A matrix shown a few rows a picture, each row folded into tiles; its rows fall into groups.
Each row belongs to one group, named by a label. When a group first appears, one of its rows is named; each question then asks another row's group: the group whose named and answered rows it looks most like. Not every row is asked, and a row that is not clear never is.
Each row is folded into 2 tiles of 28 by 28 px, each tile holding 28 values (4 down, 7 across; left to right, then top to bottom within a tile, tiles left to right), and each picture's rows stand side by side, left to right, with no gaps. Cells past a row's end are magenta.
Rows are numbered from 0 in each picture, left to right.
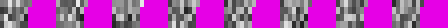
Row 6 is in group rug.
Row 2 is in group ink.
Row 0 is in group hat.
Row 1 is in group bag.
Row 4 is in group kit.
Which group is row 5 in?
hat
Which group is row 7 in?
hat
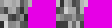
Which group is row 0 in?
hat
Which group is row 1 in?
bag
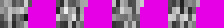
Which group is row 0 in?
ink
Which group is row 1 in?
bag
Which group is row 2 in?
bag
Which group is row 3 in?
bag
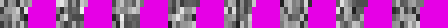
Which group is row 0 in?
bag
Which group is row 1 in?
ink
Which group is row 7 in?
kit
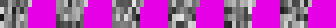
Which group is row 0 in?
rug
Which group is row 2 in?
bag
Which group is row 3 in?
kit
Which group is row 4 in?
ink
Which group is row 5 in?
kit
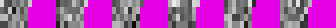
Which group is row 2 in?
hat
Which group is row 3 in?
ink
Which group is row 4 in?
hat
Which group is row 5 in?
hat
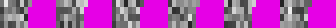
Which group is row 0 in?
kit
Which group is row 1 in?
ink
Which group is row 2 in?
kit
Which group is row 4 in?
bag
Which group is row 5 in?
rug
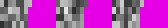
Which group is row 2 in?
rug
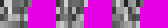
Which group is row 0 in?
rug
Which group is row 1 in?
rug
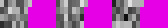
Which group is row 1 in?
ink
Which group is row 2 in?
hat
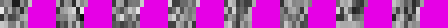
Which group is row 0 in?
rug
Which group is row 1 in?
bag
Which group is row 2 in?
ink
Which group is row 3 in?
bag
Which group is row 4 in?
rug
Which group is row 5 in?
hat
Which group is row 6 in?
rug
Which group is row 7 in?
rug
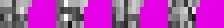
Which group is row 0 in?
ink
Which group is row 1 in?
ink
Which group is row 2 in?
ink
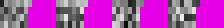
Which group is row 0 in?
hat
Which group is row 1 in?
ink
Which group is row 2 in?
rug
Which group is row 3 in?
kit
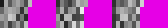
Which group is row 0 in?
kit
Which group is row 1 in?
kit
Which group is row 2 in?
kit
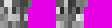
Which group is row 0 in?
rug
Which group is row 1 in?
rug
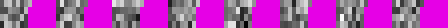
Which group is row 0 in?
hat
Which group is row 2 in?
ink
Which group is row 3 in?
kit
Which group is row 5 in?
ink
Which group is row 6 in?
hat
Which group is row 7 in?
kit
